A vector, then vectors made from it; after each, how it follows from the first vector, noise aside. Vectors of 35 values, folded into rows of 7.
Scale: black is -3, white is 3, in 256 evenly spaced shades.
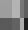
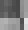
negated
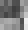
negated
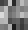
wrapped around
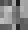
wrapped around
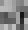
wrapped around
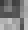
negated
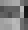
wrapped around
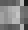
wrapped around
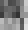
negated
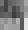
negated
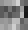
wrapped around
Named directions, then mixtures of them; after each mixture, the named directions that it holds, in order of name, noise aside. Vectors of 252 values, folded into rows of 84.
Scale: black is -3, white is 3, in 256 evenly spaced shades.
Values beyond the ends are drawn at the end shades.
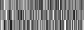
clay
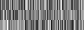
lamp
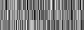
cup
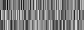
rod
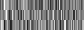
clay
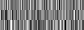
clay, rod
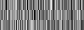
cup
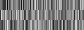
rod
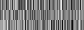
cup, lamp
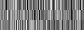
cup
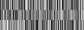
lamp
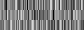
clay, cup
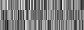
lamp, rod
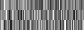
clay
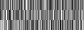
clay, lamp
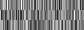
rod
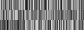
lamp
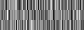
cup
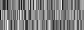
lamp, rod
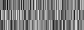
rod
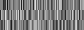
rod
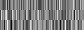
clay, rod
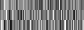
clay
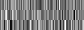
clay, rod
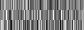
clay, lamp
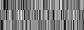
clay, rod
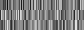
rod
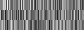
rod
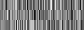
cup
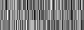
cup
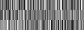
cup, lamp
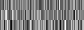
clay, rod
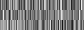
cup, lamp
